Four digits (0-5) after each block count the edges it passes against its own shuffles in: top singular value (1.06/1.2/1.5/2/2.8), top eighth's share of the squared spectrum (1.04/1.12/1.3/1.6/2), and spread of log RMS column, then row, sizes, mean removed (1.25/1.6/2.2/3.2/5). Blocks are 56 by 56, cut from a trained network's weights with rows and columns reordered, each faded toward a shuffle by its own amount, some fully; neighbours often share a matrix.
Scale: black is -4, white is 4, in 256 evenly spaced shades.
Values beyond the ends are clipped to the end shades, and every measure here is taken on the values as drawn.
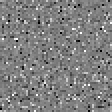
1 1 0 0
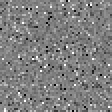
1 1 0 0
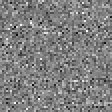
2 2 0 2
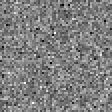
0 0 0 0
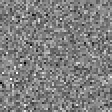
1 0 0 0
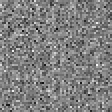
2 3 0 1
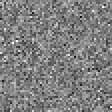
0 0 0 0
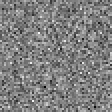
2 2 0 1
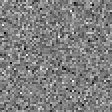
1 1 0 0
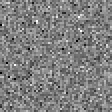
0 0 0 0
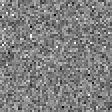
0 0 0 0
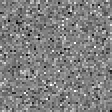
0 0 0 0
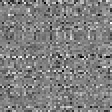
3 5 1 4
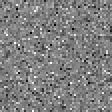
0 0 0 0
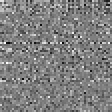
3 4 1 3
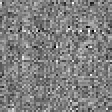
3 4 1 2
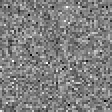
2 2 0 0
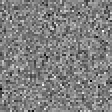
2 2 0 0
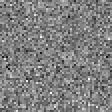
1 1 0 0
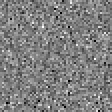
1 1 0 0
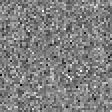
1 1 0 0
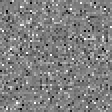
2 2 1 1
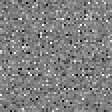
3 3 0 2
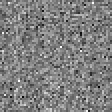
1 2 0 0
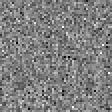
2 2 0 0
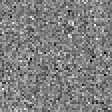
2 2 0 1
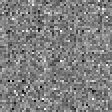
3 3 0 2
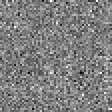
3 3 0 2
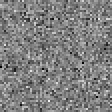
2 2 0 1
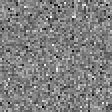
1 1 0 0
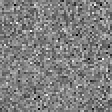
2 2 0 0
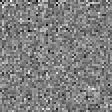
3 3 1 1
